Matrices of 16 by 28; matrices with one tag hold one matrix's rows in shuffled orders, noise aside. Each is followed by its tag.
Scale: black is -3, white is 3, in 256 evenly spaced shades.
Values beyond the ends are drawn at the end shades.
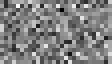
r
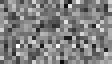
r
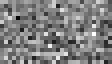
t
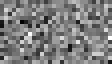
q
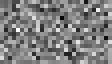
r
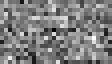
t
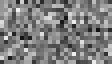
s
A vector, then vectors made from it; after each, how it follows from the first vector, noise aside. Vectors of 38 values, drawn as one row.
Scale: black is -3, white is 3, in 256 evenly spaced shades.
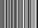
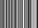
copied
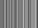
shrunk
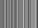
shrunk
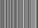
shrunk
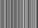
shrunk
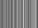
shrunk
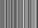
shrunk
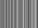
shrunk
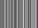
shrunk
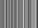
shrunk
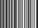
copied
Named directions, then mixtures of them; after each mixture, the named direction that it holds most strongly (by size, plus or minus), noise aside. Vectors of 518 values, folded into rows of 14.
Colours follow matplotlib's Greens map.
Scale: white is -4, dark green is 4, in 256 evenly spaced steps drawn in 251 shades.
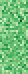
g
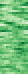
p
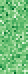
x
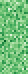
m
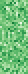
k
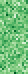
x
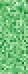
m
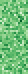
g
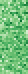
g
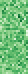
g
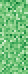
m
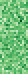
g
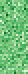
x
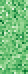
x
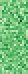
g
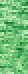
p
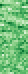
p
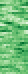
p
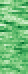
p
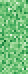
m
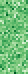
x
